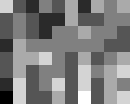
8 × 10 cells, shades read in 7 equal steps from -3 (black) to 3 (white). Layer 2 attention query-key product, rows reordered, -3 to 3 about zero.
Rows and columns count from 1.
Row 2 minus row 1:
-3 1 1 -2 -1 0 1 -2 0 -1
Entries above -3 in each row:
10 10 10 10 10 10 10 9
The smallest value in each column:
-3 -1 -2 -2 -2 -1 -2 -1 -1 -1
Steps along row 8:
up down same up down up down up up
